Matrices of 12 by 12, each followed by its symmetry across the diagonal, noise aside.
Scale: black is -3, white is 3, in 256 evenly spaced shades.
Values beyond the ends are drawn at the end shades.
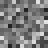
symmetric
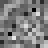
symmetric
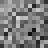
symmetric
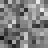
antisymmetric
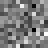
neither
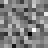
antisymmetric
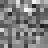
neither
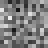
antisymmetric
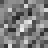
symmetric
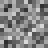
symmetric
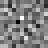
antisymmetric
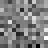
antisymmetric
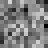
neither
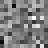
neither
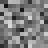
neither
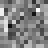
neither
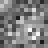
symmetric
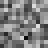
antisymmetric
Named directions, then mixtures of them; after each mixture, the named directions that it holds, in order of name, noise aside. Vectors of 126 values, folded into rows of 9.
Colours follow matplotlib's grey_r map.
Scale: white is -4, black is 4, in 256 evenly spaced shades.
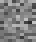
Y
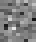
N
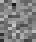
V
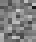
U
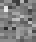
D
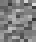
N, U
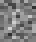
U, V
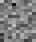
V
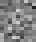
U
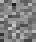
V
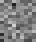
V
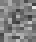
U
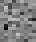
D, N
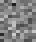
V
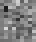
D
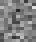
U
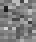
D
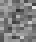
U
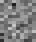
V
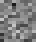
V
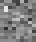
D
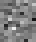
N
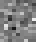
N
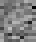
U, Y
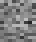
Y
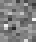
N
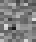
N, V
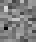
D, N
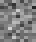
U, V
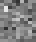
D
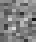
N, Y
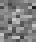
D, U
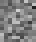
U
